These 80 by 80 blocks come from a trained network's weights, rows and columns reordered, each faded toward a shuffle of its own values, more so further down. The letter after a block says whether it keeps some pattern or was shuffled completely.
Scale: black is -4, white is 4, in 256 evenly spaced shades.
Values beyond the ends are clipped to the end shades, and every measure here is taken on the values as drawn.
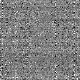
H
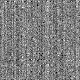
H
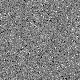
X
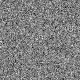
X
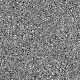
X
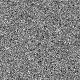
X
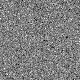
X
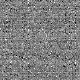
H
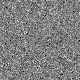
X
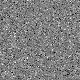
X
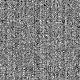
H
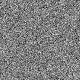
X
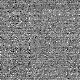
H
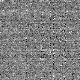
H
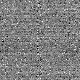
H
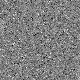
X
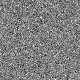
X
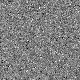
X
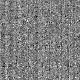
H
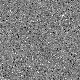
X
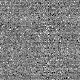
H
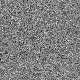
X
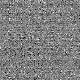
H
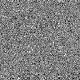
H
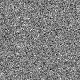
H
